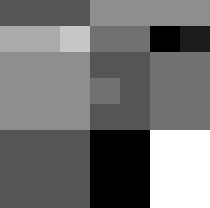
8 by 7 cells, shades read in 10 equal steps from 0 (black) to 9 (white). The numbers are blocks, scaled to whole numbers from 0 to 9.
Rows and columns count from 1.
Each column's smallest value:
3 3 3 0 0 0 1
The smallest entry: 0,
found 7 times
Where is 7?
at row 2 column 3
